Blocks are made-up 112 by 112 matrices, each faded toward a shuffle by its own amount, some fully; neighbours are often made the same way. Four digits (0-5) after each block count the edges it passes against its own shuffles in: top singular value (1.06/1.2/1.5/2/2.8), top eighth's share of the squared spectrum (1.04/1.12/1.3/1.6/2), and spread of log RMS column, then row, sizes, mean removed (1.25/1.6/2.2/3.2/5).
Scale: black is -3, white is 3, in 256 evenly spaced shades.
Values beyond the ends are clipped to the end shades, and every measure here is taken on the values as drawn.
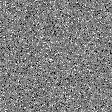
0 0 0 0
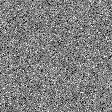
0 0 0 0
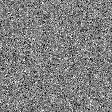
0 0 0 0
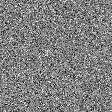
0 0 0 0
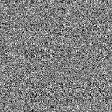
4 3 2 2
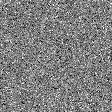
0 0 0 0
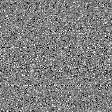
1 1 0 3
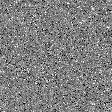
0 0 0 0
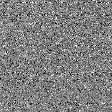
1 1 0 3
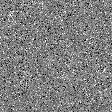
0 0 0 0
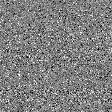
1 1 0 2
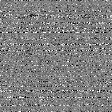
2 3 0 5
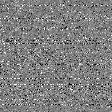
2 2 0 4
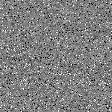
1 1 0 1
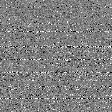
2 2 0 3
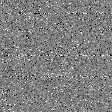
2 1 0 2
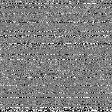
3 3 0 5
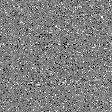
1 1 0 2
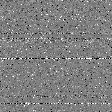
3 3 0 3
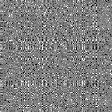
5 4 3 3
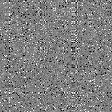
4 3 2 1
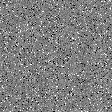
3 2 0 0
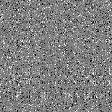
4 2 1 1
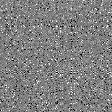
4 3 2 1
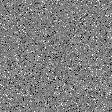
2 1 0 0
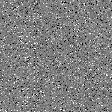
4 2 1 1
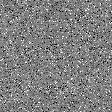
3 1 0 0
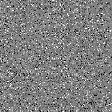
4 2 1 1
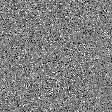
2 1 0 0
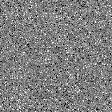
3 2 1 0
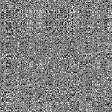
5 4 3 3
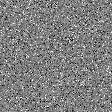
2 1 0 0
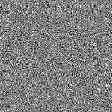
4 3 2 2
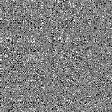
4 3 2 2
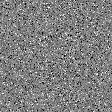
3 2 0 0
